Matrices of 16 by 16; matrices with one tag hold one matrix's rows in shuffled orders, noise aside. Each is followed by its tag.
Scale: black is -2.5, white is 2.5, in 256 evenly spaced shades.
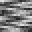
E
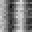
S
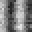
S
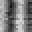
S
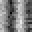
S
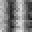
S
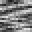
E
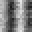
S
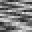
E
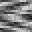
E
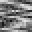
E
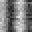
S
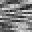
E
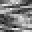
E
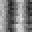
S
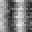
S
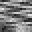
E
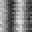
S
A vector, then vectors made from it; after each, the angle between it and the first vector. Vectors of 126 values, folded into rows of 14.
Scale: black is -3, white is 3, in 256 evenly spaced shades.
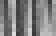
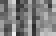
nearly parallel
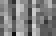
nearly opposite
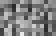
partly opposed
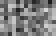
partly aligned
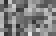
partly aligned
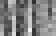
nearly parallel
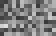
orthogonal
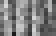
nearly opposite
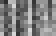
nearly parallel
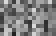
partly opposed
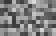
orthogonal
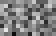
partly opposed
